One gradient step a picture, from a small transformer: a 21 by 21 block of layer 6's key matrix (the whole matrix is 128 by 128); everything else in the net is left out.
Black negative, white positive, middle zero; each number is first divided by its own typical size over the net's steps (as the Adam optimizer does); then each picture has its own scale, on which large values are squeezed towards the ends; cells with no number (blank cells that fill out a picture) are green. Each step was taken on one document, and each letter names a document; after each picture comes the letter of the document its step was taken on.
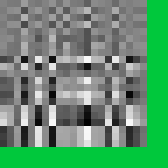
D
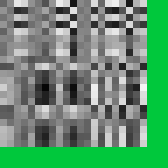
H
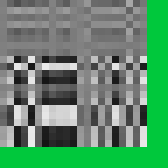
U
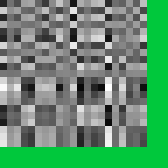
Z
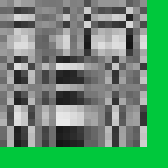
U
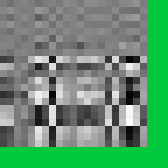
D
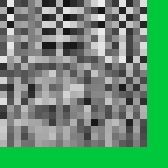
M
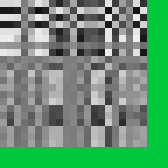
M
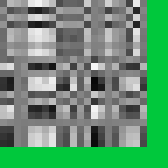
H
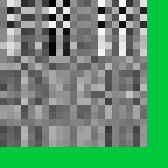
M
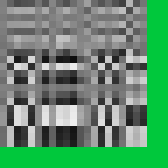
U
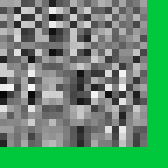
M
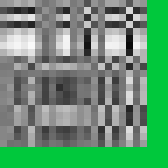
U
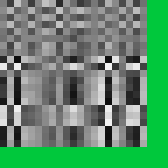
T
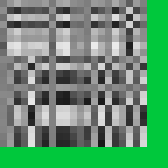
U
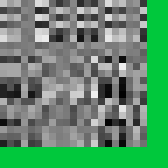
Z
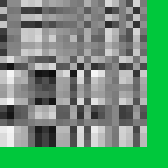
H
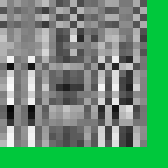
Z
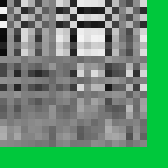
H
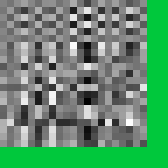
D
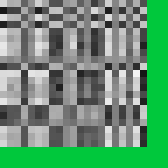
M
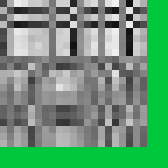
H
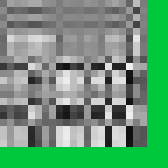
H
